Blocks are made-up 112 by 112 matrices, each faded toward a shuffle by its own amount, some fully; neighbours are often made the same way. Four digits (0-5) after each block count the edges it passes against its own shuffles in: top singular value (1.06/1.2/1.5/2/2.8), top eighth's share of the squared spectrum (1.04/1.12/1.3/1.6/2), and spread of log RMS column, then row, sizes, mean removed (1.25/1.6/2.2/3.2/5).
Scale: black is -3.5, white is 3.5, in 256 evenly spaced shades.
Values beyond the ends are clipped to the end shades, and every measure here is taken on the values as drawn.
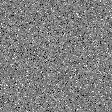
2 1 0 0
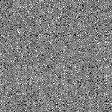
4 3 1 2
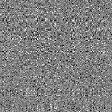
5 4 2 3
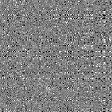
5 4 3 3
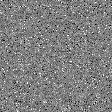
3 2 0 1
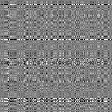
5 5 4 4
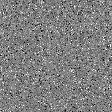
3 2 1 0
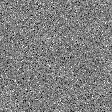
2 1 0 0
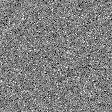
0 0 0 0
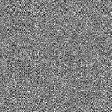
4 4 3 2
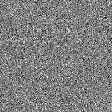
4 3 1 1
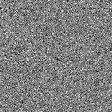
3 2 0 0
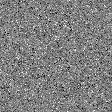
1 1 0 0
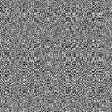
5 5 3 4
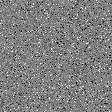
0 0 0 0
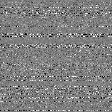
2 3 0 4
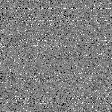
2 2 0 3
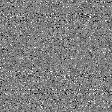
1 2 0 3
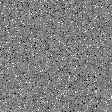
0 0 0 0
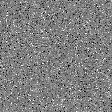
3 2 0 0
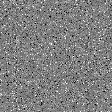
3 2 1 0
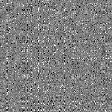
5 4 3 2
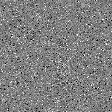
3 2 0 0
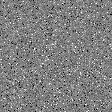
1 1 0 0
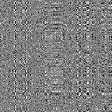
5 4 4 3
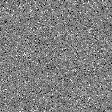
3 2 1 0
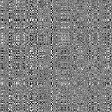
5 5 4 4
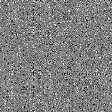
4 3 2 1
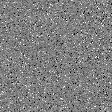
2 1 0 0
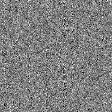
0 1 3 0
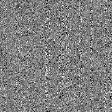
1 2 4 0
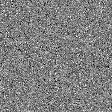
0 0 1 0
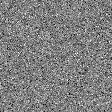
0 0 0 0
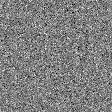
0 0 0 0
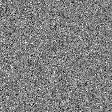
0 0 2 0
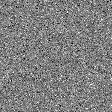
0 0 0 0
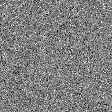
0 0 0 0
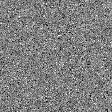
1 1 1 0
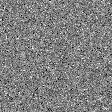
0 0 0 0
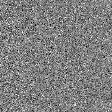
0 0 2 0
